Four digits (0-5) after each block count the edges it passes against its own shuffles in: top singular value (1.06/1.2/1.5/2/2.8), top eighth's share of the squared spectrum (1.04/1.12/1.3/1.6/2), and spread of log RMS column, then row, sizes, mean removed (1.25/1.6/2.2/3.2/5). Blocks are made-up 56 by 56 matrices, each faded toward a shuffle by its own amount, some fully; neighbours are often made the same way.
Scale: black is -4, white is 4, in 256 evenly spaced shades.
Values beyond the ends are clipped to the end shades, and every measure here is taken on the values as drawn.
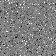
1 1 0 0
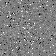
1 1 0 0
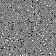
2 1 0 0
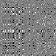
4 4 3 2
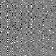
4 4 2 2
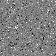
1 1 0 0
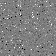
2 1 0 0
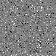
3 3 1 0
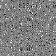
3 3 2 0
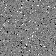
2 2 0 0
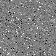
1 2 0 0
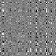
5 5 3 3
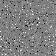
3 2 0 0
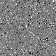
1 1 0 0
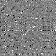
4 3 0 2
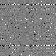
4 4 1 2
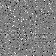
2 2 0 0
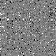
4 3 1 1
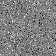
0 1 0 0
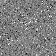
0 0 0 0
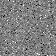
0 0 0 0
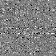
2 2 0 2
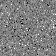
0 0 0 0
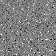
1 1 0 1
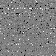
3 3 0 1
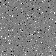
0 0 0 0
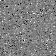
1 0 0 0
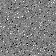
0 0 0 0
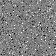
0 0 0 0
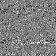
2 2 0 2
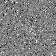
0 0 0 0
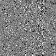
1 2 2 0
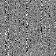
2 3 3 0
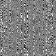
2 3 4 0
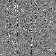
2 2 2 0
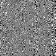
2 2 3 0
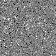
0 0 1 0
